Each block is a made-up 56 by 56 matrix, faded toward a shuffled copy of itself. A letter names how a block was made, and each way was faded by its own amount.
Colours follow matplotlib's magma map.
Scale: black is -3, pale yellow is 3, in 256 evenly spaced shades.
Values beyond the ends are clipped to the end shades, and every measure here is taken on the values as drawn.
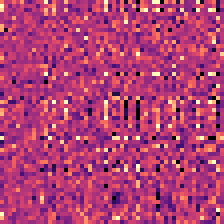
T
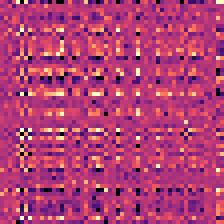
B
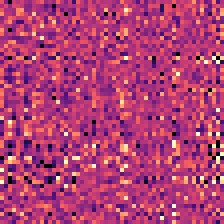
T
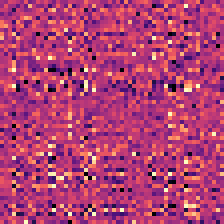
T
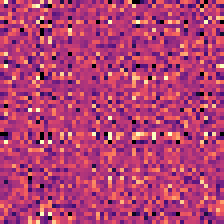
T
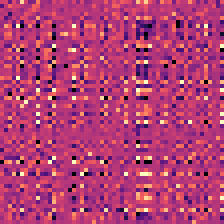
B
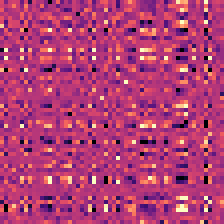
B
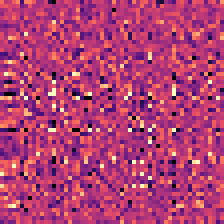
T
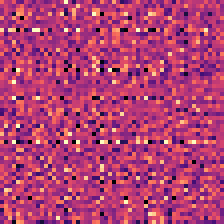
T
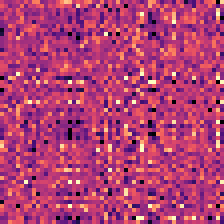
T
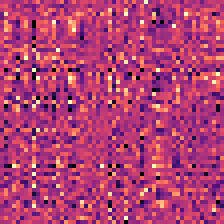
T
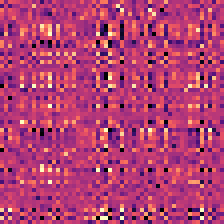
B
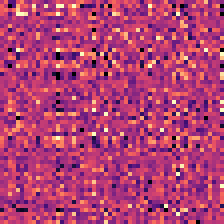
T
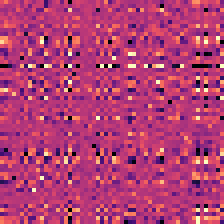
B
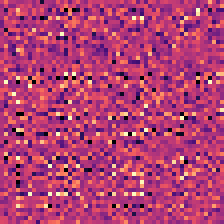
T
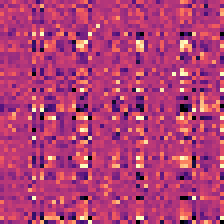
B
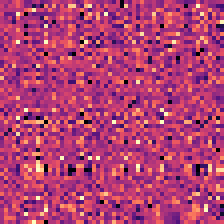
T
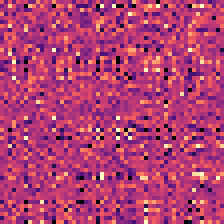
T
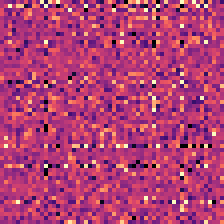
T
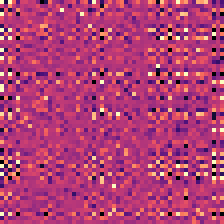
B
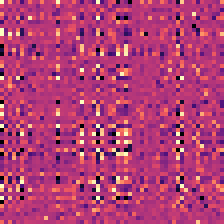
B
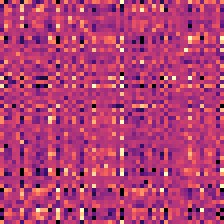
B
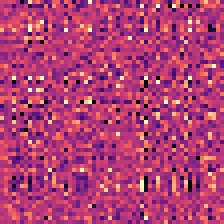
T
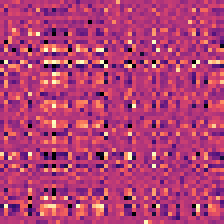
B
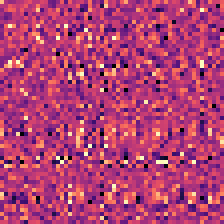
T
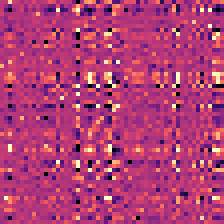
B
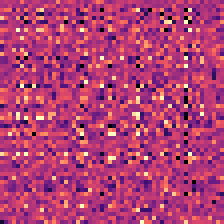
T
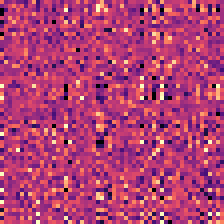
T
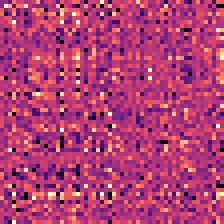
T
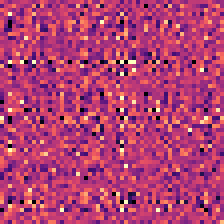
T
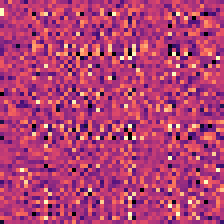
T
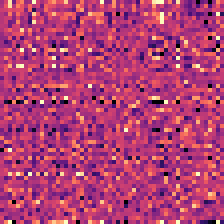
T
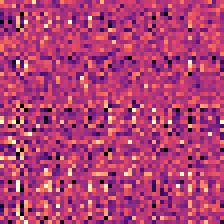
T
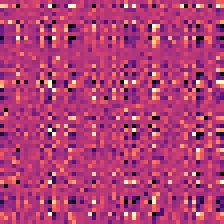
B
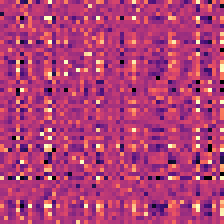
B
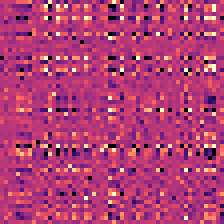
B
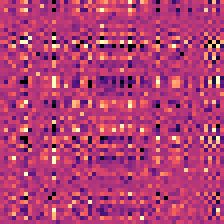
B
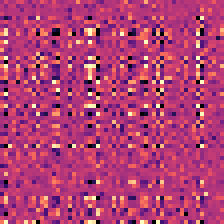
B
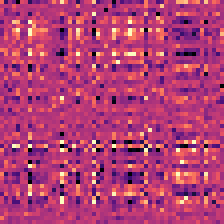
B
